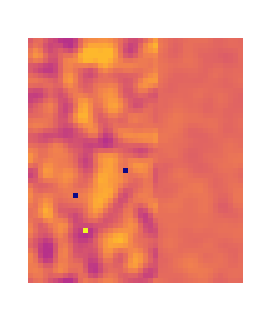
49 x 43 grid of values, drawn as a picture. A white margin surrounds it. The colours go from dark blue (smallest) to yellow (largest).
Slope: none. Stripes: none. Mirror symmetry: none. Seam: vertical, 60% of the way across, the right part calmer. Lone odd cells: 3, 1 higher and 2 lower than their neighbours. Histogram: heavy tails on both sides. Grain: blotchy.
